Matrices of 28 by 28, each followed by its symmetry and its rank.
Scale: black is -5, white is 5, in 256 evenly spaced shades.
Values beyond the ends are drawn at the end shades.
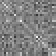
symmetric, rank five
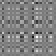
symmetric, rank one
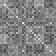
symmetric, rank five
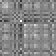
symmetric, rank three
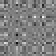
antisymmetric, rank two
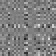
antisymmetric, rank two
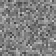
neither, full rank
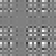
symmetric, rank one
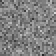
neither, full rank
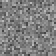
antisymmetric, full rank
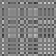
symmetric, rank one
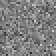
antisymmetric, full rank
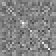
symmetric, rank five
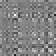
symmetric, rank three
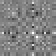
symmetric, rank three
